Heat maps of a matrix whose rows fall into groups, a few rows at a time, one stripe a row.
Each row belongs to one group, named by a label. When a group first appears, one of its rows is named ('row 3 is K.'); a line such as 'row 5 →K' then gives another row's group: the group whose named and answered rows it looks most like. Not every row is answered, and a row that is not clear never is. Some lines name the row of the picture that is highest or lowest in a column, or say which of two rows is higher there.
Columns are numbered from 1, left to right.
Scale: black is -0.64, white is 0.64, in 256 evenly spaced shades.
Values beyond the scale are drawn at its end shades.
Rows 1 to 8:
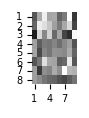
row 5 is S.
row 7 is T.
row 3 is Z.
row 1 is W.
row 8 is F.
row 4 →S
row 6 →W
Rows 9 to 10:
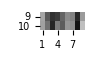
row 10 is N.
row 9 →N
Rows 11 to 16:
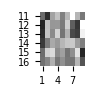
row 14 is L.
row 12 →Z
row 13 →Z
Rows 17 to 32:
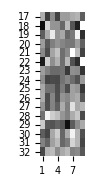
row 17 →S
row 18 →Z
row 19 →W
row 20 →S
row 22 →Z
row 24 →N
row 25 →S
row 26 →S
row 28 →W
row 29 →F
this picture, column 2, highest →28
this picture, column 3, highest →19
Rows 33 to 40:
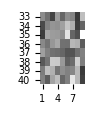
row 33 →N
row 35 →Z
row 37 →F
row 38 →W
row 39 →W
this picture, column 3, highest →38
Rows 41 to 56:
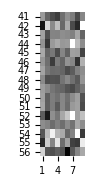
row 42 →Z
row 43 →S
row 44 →T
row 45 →S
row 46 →N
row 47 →F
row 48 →N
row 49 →F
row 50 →S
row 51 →S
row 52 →T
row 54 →W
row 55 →Z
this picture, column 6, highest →52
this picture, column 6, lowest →56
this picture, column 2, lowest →52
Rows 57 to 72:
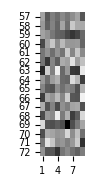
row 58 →T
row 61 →L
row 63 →Z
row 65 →N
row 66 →Z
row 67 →S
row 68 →Z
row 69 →F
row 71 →W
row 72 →N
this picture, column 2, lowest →62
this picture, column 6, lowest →69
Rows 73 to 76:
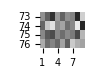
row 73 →N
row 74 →W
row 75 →N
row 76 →T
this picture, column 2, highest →74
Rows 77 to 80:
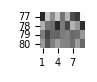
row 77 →Z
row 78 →S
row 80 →S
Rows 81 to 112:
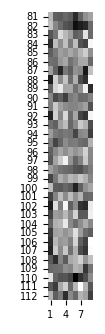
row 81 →F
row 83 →W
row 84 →Z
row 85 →L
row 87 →N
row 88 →Z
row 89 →W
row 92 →Z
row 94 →S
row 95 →N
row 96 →L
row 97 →W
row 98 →F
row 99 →L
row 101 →L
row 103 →Z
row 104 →W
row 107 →Z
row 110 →F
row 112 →S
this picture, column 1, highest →110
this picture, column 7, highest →111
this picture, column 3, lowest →87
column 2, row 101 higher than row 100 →Yes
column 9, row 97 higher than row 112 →Yes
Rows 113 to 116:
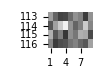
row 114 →W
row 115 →S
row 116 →N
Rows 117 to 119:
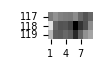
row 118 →F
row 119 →F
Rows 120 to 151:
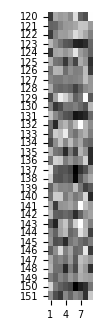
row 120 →Z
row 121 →L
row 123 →F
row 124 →L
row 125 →S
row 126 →W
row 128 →F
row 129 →W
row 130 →N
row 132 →T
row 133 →W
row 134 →L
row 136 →W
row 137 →F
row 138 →F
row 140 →W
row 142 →F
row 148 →S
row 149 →T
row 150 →F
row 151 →N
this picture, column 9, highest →120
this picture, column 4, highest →133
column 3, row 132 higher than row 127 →Yes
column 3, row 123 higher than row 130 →Yes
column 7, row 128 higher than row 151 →No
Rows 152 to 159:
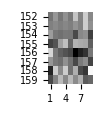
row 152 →L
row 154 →S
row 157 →S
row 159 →L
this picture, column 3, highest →159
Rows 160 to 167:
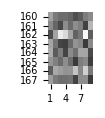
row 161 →N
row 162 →W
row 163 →N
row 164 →S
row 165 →S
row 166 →L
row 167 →S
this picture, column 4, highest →162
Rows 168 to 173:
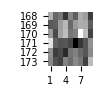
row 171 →F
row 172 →N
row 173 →N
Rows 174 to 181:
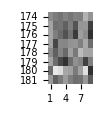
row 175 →S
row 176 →S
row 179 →N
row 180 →W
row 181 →S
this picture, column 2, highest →180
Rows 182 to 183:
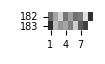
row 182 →W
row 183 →Z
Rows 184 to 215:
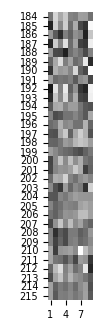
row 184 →W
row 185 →Z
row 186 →N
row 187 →Z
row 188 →N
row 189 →W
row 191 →S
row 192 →Z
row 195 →N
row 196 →W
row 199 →F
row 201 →L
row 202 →W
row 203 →N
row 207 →L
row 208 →N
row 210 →T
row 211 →S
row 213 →L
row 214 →S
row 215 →S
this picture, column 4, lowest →188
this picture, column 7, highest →210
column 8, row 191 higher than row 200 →Yes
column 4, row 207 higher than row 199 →Yes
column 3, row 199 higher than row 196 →No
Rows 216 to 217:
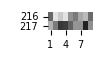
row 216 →W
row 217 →N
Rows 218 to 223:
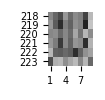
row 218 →N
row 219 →N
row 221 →N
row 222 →F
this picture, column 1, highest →222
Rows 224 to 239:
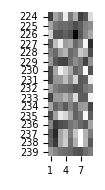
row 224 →Z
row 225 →F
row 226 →F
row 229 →N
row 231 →Z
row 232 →F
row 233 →Z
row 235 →W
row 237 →T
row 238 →T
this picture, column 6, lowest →226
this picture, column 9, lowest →227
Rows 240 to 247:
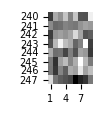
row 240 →Z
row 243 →W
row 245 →T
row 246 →T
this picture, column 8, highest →243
